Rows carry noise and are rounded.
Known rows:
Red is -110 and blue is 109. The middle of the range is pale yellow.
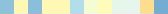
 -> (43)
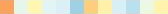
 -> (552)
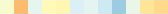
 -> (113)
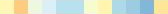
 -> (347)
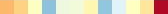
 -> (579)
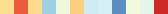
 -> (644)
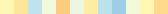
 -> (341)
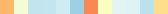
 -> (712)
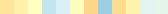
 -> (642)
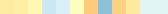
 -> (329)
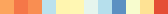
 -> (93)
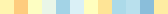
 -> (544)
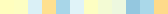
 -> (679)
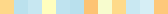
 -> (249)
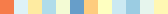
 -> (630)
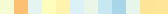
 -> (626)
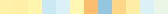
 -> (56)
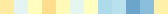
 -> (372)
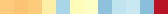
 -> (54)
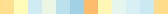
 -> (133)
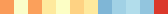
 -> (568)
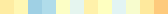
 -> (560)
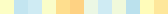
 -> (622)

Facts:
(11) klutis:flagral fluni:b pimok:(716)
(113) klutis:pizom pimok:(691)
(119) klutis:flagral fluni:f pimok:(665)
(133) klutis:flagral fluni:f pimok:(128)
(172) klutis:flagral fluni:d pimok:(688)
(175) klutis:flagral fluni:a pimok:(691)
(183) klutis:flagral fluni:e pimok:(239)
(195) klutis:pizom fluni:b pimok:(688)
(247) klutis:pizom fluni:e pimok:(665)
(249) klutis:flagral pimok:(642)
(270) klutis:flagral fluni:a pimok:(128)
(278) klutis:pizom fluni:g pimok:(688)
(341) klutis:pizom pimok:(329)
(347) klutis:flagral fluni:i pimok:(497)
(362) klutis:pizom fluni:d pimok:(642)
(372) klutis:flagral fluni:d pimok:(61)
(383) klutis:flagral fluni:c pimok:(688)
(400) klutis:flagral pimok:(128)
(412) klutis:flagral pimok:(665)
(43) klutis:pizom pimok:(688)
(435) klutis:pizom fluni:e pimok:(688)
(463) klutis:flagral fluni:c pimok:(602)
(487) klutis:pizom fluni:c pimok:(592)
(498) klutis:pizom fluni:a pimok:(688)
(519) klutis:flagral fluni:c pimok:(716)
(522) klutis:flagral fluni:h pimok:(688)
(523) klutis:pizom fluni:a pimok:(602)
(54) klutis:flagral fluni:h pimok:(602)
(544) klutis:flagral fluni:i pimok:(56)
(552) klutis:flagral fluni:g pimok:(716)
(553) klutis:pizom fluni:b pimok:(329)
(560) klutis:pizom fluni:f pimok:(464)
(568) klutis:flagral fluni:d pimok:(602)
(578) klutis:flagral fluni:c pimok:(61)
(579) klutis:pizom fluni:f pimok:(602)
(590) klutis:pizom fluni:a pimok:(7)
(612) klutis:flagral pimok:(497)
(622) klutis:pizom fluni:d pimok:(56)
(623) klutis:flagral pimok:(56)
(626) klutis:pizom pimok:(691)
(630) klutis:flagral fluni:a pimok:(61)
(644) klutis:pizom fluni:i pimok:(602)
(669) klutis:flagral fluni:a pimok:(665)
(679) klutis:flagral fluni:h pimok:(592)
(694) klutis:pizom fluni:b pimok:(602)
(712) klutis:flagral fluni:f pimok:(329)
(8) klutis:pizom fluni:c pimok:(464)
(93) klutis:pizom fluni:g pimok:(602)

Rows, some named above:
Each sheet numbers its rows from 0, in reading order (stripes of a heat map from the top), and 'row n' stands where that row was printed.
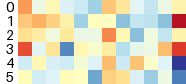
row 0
(552)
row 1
(54)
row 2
(412)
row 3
(523)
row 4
(688)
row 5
(383)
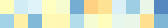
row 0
(383)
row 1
(43)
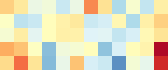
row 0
(119)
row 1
(362)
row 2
(247)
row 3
(579)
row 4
(644)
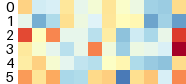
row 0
(183)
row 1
(172)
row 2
(463)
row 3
(694)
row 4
(347)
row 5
(602)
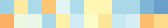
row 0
(522)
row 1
(590)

